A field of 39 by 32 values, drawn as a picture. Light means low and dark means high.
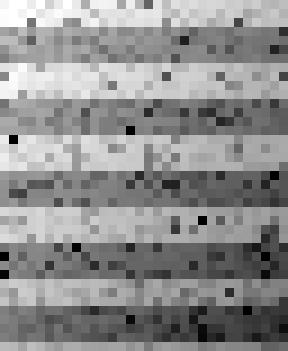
Slope: up to the bottom right. Stripes: horizontal, repeating 5 times. Ninth with the highest average: bottom right. Ninth with the lowest average: top left.
